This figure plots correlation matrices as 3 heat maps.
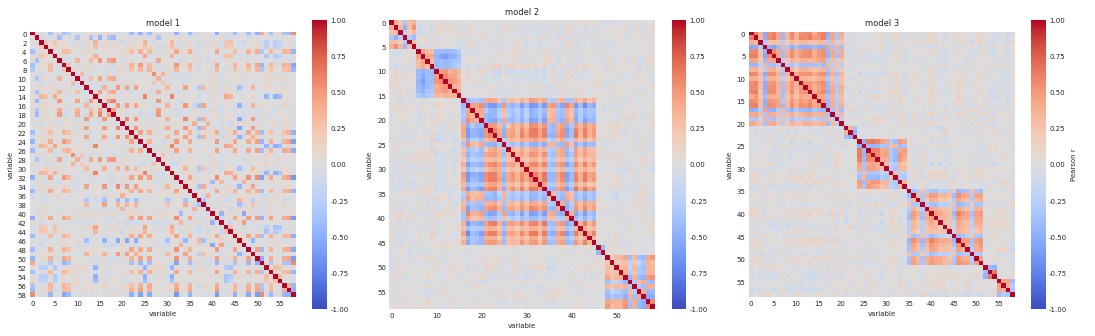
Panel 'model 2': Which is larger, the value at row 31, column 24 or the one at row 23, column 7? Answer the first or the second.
the first
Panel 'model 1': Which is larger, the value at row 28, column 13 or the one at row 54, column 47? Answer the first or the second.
the first
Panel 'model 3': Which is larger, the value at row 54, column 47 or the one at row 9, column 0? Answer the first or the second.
the second
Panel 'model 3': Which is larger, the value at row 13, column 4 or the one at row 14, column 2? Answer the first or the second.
the first
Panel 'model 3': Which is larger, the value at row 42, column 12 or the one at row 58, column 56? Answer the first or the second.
the first
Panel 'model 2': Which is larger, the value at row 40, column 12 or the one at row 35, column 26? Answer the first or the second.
the first
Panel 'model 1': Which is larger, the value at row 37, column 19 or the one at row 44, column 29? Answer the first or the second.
the second
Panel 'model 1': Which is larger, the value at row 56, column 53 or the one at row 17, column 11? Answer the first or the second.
the first
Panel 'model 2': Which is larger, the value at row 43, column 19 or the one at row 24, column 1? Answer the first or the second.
the second
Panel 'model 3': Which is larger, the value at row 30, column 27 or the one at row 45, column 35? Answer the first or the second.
the first
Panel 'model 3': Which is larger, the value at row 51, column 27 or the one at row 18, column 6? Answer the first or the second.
the second
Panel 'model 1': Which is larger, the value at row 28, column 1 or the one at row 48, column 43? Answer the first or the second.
the second
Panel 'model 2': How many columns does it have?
59
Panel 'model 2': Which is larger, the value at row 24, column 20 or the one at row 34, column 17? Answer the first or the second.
the first
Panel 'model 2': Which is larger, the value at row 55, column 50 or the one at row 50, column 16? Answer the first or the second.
the second
